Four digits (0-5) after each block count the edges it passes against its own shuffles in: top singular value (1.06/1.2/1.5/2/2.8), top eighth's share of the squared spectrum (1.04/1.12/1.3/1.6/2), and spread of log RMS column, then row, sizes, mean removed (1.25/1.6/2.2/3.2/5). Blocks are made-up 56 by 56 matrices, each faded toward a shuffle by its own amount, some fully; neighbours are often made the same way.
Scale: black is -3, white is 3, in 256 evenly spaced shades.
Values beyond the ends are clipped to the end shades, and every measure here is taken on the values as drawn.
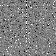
3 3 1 0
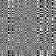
5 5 4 3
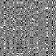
4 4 3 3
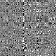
4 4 2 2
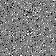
2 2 0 0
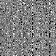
4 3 2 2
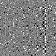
4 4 2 1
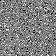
1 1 0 0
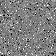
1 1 0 0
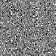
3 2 1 0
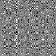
4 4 3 2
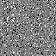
3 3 2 1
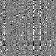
4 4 3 2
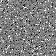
0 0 0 0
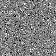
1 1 1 0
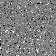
0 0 0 0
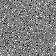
0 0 0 0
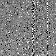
2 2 3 0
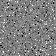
0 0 0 0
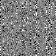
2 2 3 0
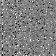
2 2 1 0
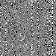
2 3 3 0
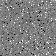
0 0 0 0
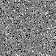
1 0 1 0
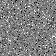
0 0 0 0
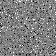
1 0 0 1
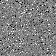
0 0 0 0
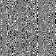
2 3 4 0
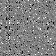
3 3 1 0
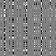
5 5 4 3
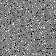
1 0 0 0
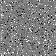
2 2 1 0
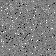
0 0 0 0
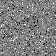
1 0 0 0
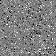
2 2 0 0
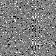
3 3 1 0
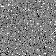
2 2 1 0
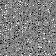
3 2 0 0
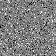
1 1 0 0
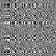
5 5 3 3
